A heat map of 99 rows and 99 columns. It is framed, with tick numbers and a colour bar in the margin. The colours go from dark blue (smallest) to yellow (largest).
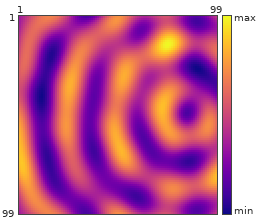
Concentric rings centre on the middle right. No overall slope runs across the table. Upright stripes repeat 4 times across the table.
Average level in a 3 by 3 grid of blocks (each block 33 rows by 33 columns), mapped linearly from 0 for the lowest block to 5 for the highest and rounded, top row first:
242
225
201
